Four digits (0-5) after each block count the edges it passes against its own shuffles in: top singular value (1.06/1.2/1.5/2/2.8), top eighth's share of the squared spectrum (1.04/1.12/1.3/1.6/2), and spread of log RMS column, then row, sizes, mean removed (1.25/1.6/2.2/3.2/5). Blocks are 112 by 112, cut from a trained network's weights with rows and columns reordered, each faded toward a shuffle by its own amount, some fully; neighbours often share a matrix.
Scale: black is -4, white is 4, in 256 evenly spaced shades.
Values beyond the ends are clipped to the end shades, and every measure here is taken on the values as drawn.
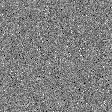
0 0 0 0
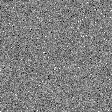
0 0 0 0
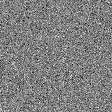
0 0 0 0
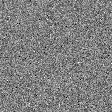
1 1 0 0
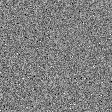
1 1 0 1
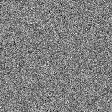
2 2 0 0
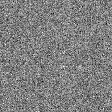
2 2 0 0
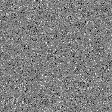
2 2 0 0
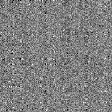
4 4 2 2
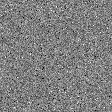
0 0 0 0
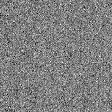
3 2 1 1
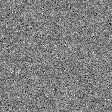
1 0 0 0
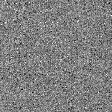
2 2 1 1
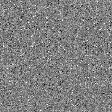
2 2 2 1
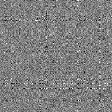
4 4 3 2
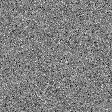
1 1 0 0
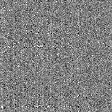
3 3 2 2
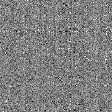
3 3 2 2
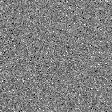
3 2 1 0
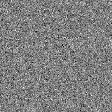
3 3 1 1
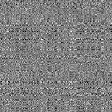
4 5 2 4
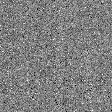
2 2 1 1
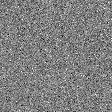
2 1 0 0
